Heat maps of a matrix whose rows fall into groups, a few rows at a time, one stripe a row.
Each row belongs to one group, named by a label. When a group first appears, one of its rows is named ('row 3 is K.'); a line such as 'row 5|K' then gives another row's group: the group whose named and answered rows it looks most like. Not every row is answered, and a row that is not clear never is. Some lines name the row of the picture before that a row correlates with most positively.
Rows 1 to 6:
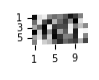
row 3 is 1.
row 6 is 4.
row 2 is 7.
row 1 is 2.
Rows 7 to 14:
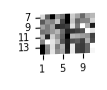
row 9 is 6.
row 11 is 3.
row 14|2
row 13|2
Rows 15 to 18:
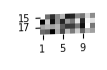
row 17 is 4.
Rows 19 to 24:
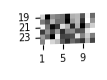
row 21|7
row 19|3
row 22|2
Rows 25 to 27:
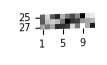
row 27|6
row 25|7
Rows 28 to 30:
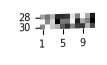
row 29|6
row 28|6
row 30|4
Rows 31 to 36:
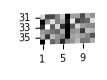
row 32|2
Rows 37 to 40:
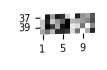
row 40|6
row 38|3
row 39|3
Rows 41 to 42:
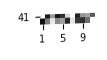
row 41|6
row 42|2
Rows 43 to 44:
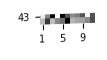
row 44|3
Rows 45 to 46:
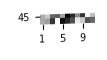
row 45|7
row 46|1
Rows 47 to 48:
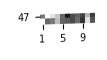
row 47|4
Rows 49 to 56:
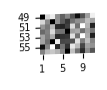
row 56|4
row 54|1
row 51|6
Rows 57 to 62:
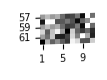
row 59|4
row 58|2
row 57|4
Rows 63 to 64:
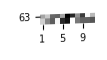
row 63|7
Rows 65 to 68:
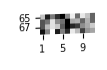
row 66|3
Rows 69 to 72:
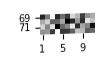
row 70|7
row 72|1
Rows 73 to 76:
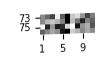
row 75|6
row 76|3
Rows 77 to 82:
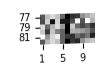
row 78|1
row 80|3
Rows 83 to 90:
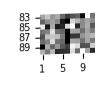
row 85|6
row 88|3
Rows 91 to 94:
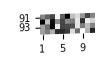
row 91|1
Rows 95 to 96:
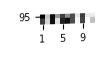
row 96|1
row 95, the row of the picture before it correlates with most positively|92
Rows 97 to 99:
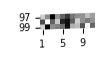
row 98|1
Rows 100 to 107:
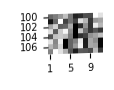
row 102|7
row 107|4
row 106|6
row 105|6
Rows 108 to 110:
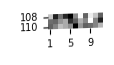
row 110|2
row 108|6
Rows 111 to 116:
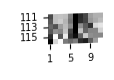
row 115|1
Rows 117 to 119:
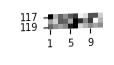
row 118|7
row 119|3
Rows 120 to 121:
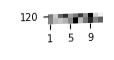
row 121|4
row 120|7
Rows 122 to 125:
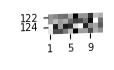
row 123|4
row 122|7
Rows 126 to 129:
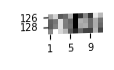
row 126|7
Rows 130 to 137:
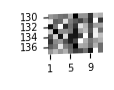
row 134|1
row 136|3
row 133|3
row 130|7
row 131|4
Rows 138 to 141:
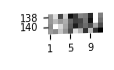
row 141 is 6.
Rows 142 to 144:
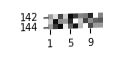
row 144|1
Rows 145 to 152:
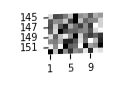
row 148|7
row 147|7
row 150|6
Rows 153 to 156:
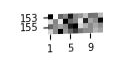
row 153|1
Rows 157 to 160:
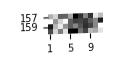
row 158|4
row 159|2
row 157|7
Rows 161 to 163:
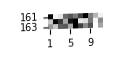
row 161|2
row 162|3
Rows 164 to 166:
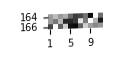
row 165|6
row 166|1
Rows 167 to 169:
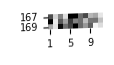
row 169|7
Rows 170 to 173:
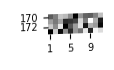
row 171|6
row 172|6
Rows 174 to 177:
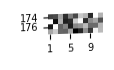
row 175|6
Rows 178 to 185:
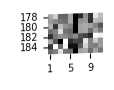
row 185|3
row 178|7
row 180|3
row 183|1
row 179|7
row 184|1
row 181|3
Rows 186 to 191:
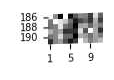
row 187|4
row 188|3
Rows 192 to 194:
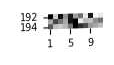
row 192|1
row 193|3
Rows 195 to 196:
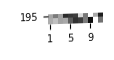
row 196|4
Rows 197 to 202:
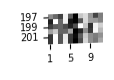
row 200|7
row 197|1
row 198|1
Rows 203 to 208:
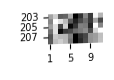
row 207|2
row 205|4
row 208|2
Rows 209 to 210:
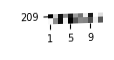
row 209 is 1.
